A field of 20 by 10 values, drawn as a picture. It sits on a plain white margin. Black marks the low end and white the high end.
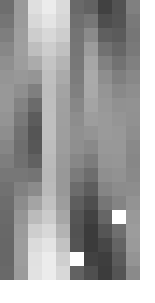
Two lone cells stand out, each far higher than its neighbours. Streaks run downward. The middle right is the smoothest part.
